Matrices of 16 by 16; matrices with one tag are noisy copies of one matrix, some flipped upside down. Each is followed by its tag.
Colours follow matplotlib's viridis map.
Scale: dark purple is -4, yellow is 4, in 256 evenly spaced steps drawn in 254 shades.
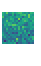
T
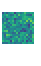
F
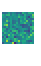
F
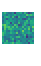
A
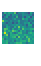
T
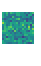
A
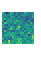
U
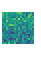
T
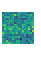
A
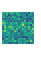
A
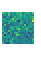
U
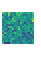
U
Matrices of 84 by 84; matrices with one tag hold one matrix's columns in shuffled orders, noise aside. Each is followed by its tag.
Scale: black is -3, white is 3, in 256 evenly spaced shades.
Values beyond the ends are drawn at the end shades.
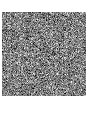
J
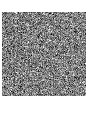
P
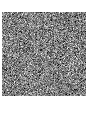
J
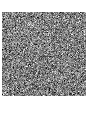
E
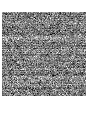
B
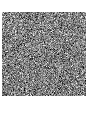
E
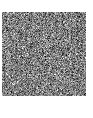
J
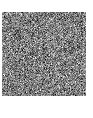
J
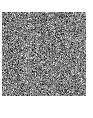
J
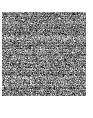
B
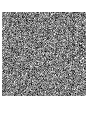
J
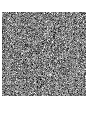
P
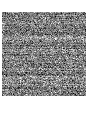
B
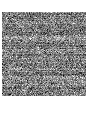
B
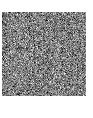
J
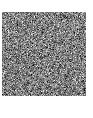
E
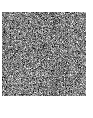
P
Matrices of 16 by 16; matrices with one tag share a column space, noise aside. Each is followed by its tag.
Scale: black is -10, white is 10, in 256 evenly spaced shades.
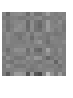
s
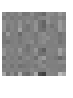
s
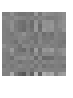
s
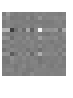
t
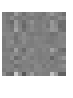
s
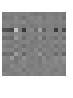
t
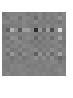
t
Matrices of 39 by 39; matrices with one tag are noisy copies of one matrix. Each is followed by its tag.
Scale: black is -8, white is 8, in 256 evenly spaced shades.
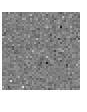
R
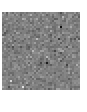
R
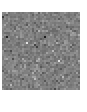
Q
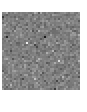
Q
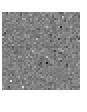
R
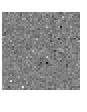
R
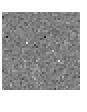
Q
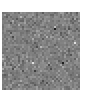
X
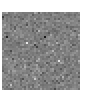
Q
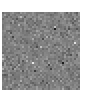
X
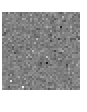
R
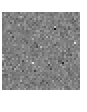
X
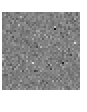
X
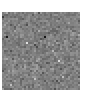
Q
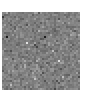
Q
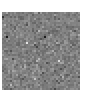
Q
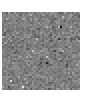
R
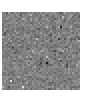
R
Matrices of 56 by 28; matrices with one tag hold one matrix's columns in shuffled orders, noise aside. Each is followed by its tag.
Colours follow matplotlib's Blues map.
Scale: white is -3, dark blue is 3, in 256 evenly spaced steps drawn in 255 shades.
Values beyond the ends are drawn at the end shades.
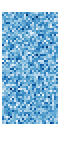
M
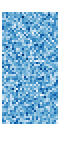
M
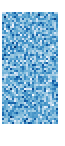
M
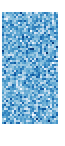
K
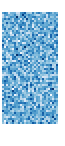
M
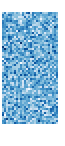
K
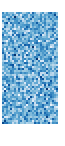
M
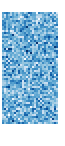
K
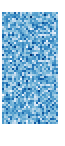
M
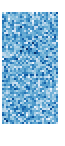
K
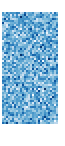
M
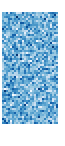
M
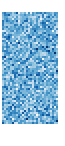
K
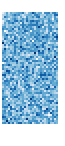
K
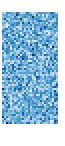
M
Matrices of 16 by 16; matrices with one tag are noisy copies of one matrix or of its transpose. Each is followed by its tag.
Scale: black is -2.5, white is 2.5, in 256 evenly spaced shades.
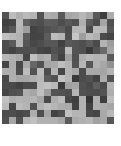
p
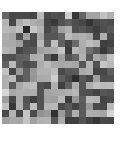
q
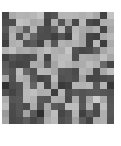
q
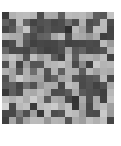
p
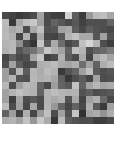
q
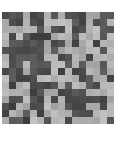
p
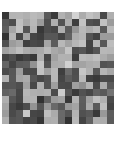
q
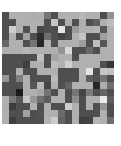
q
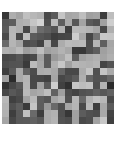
q
